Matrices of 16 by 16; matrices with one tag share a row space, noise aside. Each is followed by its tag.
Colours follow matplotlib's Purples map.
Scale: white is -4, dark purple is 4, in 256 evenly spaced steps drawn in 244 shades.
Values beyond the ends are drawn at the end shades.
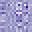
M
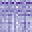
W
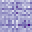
W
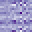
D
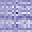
W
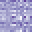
D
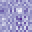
M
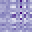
D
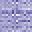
W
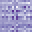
W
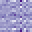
D
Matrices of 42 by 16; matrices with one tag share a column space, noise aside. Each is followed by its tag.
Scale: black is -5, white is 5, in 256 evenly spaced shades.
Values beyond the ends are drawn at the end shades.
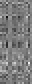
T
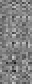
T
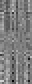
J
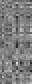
T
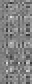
T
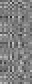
T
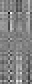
J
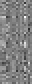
T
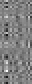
T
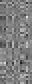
T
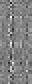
T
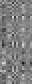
T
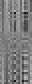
J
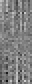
J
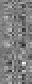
T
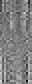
J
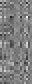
T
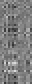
T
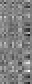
T
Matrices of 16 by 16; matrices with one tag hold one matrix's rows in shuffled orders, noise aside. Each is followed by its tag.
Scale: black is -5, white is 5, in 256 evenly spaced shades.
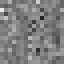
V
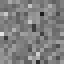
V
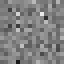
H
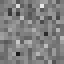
H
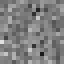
V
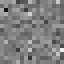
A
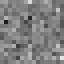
A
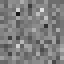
H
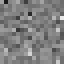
A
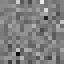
H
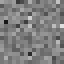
A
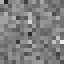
A
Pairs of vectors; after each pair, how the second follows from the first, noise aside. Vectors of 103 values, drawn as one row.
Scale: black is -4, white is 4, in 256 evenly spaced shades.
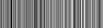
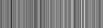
shrunk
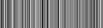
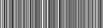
negated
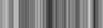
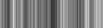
reversed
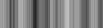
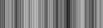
reversed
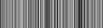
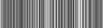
negated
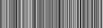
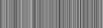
shrunk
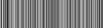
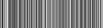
negated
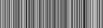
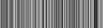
shuffled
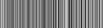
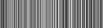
negated
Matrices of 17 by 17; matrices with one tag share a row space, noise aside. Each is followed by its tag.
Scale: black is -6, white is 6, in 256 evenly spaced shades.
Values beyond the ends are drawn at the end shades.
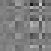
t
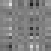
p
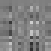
p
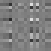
p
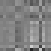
t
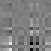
p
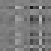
t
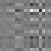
t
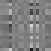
p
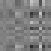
t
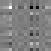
p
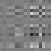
t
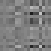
t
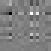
p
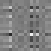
p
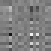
p
